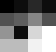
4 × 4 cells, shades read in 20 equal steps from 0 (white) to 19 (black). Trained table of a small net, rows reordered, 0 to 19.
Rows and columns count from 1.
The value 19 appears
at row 1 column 1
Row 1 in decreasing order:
19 18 18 16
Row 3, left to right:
8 18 3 0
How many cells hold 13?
2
